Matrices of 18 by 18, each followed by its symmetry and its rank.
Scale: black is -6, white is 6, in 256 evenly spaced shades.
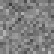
neither, full rank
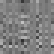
neither, rank two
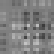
antisymmetric, rank two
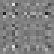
antisymmetric, rank two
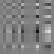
neither, rank one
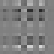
neither, rank one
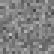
neither, full rank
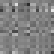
neither, rank two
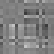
antisymmetric, rank two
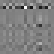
neither, rank two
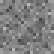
symmetric, full rank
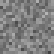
neither, full rank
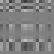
neither, rank one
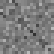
symmetric, full rank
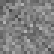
symmetric, full rank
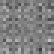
antisymmetric, rank two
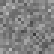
symmetric, full rank
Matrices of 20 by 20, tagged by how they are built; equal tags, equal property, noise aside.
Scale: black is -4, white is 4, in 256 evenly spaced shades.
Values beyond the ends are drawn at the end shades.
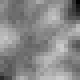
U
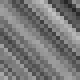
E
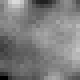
U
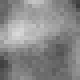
U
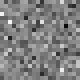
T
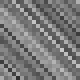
E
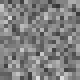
T
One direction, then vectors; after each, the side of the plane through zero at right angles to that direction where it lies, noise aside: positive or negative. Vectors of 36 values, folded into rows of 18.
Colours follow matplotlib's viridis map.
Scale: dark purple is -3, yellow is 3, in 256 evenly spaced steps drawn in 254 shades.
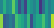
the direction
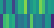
negative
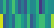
positive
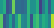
positive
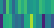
negative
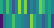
negative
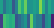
negative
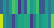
positive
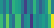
positive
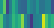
positive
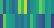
negative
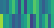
positive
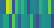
negative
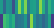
negative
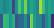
negative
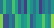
positive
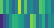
negative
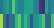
positive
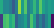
negative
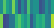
positive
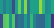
negative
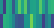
negative
